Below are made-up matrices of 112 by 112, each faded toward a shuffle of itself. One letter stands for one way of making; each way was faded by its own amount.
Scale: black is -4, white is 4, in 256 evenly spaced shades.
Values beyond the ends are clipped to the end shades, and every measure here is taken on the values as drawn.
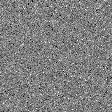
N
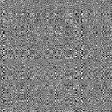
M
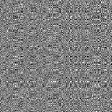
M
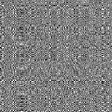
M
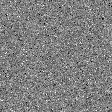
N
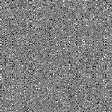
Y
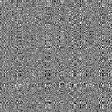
M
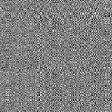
M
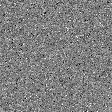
N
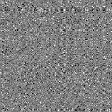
Y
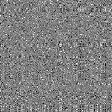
Y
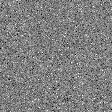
N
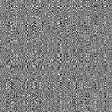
M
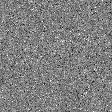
N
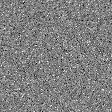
N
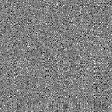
Y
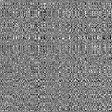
M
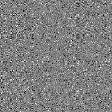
Y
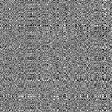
M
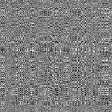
M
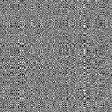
M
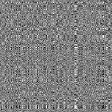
M
